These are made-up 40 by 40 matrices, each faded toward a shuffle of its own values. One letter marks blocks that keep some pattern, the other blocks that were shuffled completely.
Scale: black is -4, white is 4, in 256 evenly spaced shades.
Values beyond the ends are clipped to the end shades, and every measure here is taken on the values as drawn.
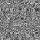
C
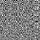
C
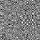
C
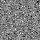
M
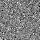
M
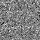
M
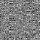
C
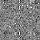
C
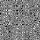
C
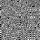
C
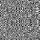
C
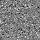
M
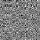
C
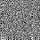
C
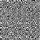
C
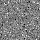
M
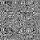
C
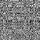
C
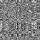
C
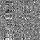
C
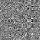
C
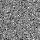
M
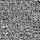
C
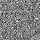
M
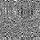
C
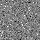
M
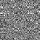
C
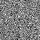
M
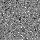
M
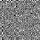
C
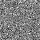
M
